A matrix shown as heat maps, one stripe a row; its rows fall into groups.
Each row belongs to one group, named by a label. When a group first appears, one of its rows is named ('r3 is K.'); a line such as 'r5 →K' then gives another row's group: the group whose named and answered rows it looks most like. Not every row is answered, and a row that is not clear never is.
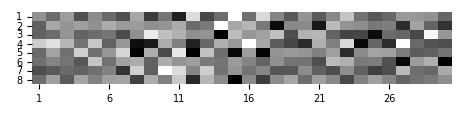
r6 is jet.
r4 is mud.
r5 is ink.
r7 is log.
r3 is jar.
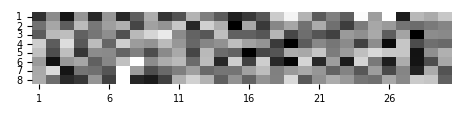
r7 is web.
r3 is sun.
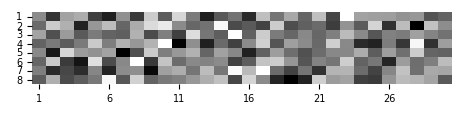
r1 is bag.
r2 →sun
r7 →log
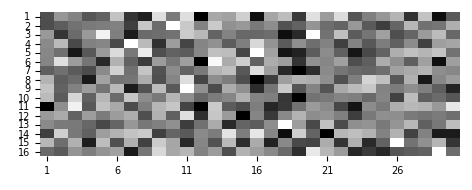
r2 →log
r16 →jar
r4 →web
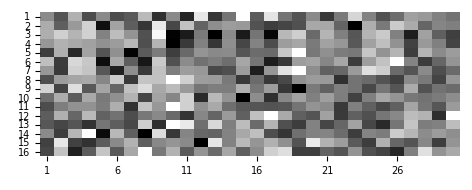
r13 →log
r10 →ink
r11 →log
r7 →bag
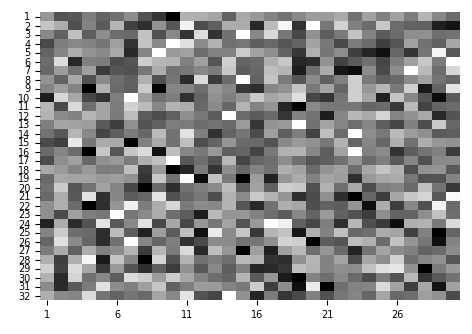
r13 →bag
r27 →ink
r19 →ink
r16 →jet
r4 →log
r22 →sun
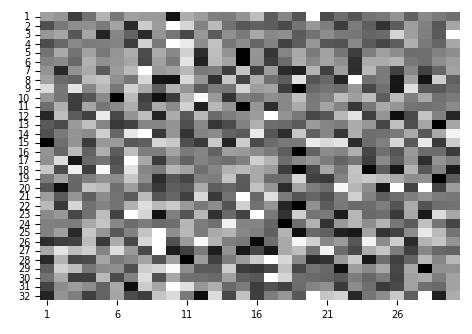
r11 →ink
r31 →log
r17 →web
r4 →log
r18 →mud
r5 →ink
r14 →web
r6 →ink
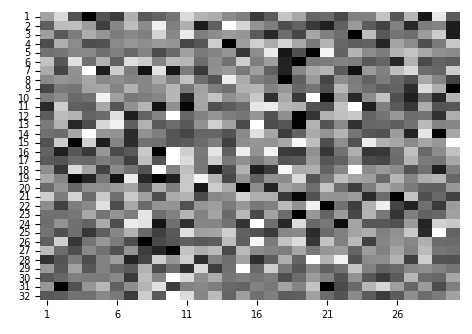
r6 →mud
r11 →jet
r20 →ink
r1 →sun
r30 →log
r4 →jar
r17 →log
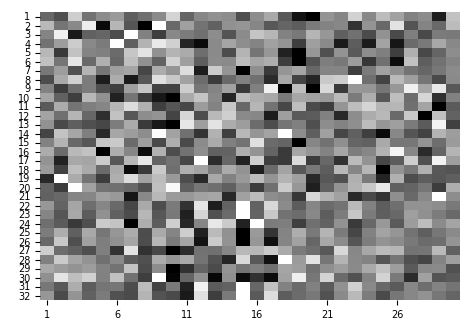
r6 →mud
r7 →ink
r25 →ink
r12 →sun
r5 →mud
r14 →jar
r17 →web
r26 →ink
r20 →bag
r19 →jar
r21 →jar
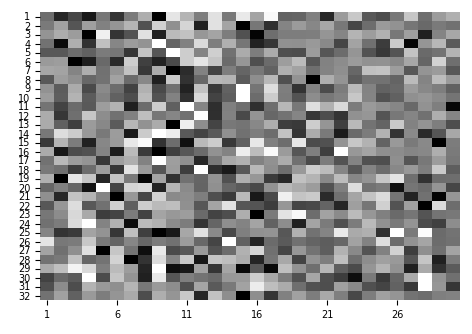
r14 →sun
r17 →jar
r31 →jet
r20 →jet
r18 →web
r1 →log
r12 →web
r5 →log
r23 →bag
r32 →ink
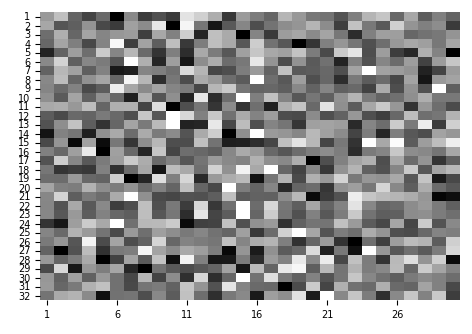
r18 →log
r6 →web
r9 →sun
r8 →web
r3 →ink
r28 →bag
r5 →jet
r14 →jar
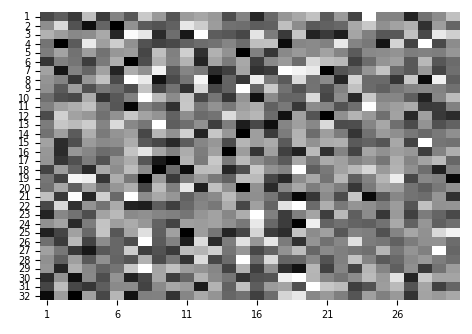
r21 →mud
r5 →ink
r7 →bag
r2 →sun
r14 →ink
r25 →web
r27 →sun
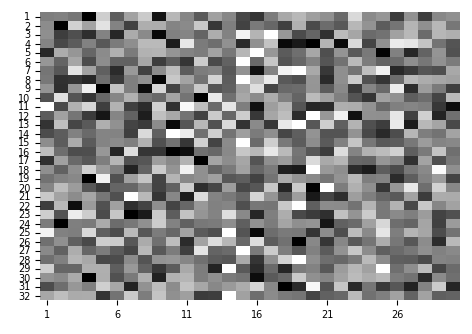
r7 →bag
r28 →bag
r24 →bag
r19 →jet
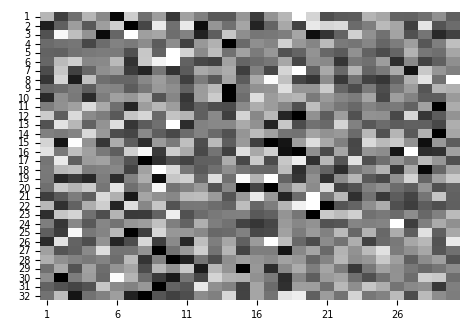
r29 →ink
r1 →bag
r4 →jar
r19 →log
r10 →jar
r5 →log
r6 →sun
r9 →jar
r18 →sun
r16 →mud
